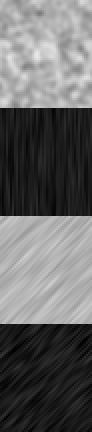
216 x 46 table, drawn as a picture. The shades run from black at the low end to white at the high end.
The table splits into 4 rows of 1 panel. Panel 1,1: high, blotchy. Panel 2,1: very low, streaked downward, faint in contrast. Panel 3,1: high, slanting up to the right, faint in contrast. Panel 4,1: very low, slanting up to the right, faint in contrast.
